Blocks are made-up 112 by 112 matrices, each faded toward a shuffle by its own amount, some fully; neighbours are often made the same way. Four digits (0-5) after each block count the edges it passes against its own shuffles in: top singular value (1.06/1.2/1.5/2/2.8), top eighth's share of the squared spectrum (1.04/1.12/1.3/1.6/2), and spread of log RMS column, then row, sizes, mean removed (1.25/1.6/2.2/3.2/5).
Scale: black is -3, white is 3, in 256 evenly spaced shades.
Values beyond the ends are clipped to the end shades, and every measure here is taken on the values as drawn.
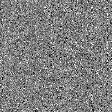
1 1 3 0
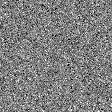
0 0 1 0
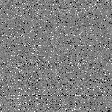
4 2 1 2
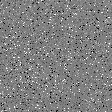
0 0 0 0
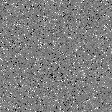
1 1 0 0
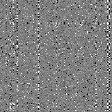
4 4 3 1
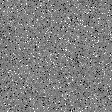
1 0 0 0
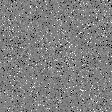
1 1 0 0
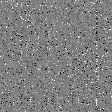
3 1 1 0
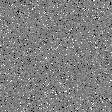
0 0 0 0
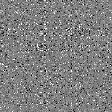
3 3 2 2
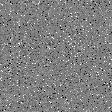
2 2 1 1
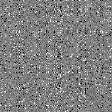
4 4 3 3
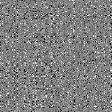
4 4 3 3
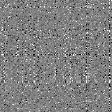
4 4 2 2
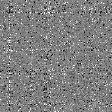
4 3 2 2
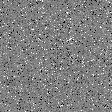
1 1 0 0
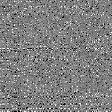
4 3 2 3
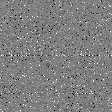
3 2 0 1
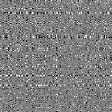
5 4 3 3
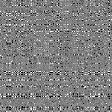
5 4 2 4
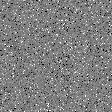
0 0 0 0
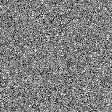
2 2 0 0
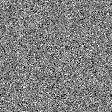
2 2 0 1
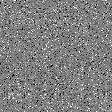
3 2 0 1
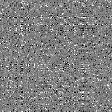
4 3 2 2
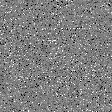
2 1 0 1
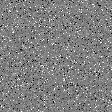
2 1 0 0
